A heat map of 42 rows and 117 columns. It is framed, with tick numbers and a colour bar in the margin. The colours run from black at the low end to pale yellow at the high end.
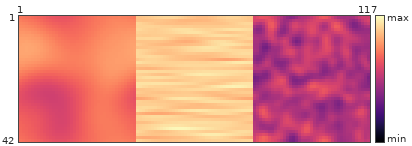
The table splits into one row of 3 panels. Panel 1,1: high, smooth. Panel 1,2: very high, streaked across, faint in contrast. Panel 1,3: middling, blotchy.
